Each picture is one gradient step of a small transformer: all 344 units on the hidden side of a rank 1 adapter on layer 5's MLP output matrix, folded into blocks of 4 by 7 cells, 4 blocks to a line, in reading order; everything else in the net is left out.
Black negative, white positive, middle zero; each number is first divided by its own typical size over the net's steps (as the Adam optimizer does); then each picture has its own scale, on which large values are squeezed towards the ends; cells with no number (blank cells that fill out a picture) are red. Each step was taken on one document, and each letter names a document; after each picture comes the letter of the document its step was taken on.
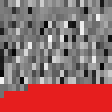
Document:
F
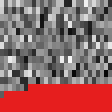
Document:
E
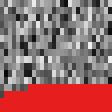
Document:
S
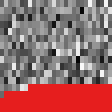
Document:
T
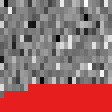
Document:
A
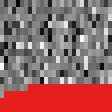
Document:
F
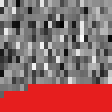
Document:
F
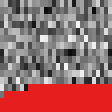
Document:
T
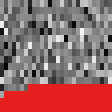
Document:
F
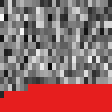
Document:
E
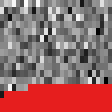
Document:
T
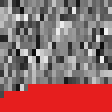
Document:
E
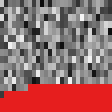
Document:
S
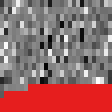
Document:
F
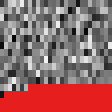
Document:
S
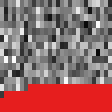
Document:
E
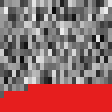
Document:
S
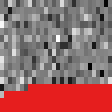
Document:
A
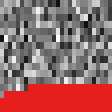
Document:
E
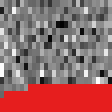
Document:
F
